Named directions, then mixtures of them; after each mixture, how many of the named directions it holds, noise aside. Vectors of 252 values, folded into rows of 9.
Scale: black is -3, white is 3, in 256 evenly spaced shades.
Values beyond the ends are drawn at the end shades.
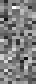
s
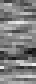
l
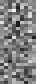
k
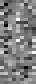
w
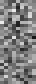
one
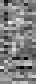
three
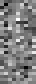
one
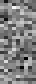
two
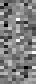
one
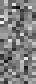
two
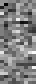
three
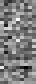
three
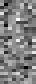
one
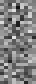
one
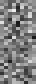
one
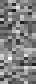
three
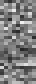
two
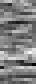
one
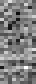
three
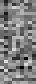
three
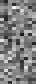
one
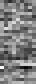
three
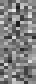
one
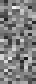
one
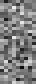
three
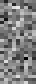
three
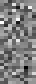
three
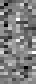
one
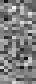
three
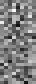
one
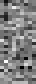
three
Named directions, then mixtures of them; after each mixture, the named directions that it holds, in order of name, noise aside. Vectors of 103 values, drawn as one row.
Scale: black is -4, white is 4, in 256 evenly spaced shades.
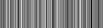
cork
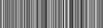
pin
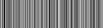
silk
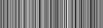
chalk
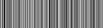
silk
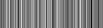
cork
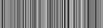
pin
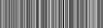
chalk, pin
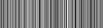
chalk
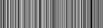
chalk, cork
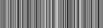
chalk, cork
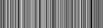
chalk, cork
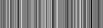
cork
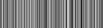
chalk, pin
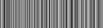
pin, silk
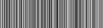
cork, silk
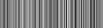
chalk, silk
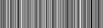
cork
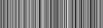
chalk
